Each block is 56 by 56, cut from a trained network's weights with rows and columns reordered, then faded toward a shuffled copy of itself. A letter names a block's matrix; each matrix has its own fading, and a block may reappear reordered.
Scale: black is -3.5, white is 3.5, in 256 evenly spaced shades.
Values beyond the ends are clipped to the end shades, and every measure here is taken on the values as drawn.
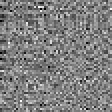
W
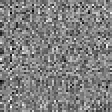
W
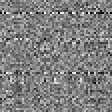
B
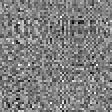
W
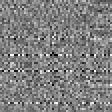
B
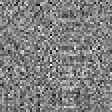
W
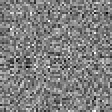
W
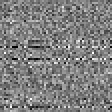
B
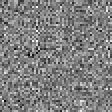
W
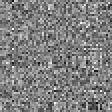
W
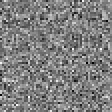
W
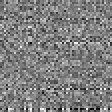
B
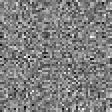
W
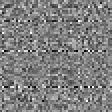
B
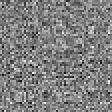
W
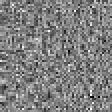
W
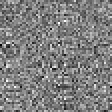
W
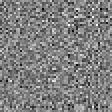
W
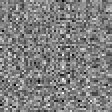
W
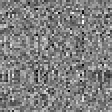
W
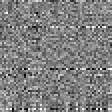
B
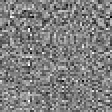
W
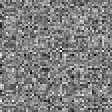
W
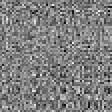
W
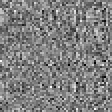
W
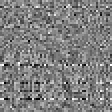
B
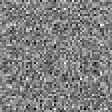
W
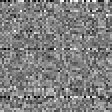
B
